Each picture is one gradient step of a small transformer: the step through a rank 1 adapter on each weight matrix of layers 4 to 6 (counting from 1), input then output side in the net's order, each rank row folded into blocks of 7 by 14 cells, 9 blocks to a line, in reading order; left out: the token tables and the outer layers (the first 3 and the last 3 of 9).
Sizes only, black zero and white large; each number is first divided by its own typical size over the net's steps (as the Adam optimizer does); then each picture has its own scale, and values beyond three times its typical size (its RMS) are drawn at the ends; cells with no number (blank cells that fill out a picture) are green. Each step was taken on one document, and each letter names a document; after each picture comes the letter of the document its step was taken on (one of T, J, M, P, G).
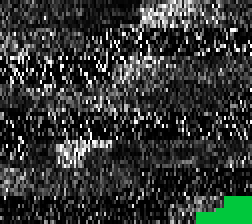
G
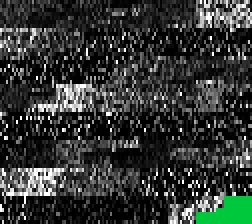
G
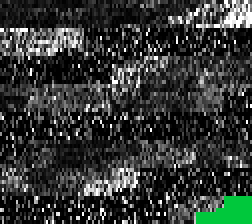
G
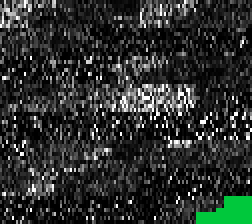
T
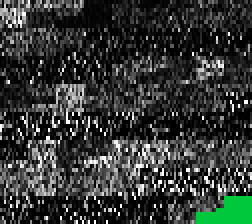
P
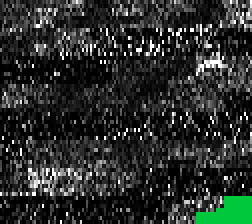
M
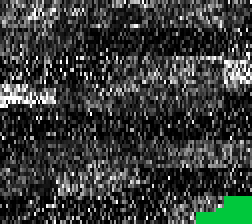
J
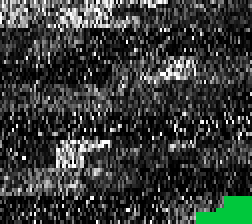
J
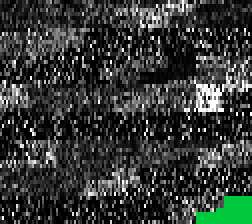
P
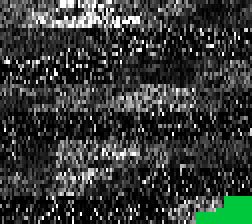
J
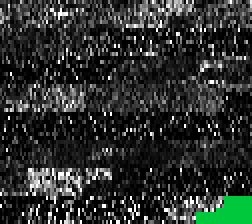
M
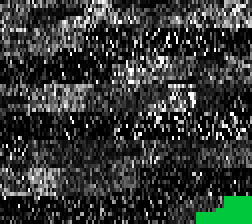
G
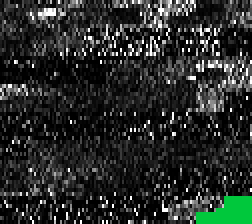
M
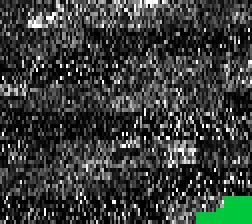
J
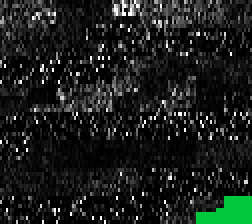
T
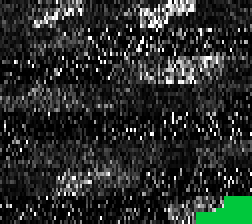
M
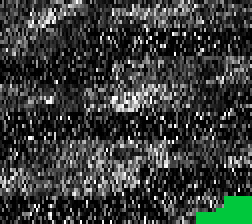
J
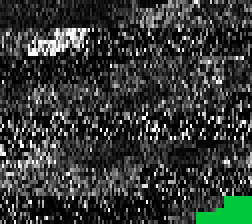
P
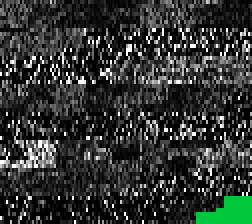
P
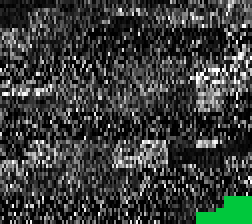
P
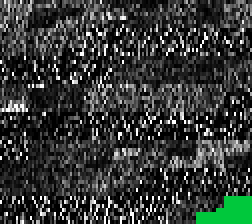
T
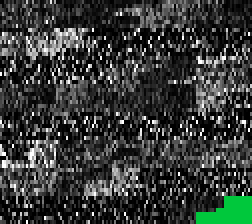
P
